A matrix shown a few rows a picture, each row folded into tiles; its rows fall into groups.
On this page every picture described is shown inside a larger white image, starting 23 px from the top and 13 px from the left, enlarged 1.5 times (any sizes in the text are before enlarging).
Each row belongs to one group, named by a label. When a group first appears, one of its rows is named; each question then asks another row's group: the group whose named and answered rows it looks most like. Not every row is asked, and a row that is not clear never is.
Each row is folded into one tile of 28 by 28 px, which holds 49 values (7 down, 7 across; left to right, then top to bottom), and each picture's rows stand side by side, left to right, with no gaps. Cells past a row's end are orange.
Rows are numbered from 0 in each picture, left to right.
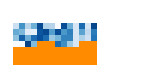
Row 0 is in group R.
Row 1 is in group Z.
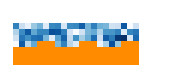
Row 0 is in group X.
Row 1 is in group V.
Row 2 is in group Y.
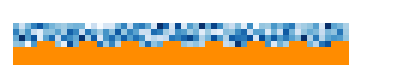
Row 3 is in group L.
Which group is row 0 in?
V
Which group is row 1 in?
Y
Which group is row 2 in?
Y
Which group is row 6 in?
Y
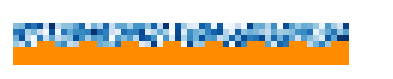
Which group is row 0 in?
Z
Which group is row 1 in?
X
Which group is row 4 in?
X
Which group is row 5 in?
Y
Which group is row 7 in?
L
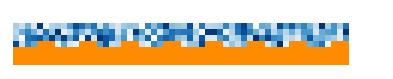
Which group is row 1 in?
V
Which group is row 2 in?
Z
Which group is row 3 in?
R
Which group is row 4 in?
R
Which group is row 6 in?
Z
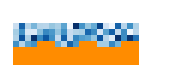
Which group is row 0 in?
R
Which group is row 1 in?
R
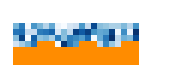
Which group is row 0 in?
R
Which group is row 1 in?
X
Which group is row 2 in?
Z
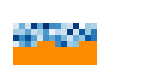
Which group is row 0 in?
V
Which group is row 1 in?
L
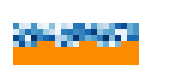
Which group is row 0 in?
L
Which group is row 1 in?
X
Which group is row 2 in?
V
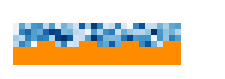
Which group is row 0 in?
X
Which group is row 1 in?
Z
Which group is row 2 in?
L
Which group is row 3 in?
L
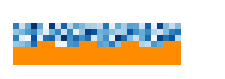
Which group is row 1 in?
R
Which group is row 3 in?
R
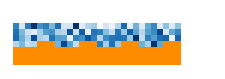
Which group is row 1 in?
L
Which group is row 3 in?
Y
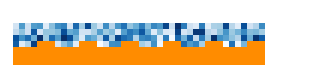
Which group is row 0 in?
Y
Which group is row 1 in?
V
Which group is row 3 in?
Z
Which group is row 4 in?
L
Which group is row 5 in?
L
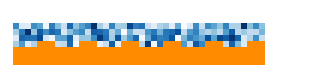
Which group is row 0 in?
X
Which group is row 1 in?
Z
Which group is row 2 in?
V
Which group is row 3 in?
X
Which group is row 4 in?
Y
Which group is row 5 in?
V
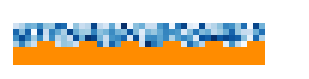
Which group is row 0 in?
Z
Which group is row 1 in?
L
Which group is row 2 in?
Y
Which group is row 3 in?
X
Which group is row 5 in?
V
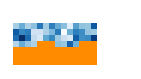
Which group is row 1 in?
L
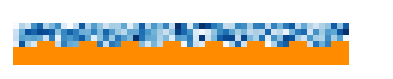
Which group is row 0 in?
X
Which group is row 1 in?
X
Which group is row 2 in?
Y
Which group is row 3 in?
Z
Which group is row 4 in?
V
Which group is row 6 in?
R
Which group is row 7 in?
X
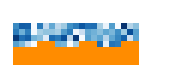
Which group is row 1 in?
V
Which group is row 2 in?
Y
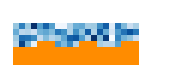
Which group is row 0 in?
V
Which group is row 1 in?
Y
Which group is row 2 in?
R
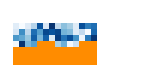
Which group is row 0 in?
X
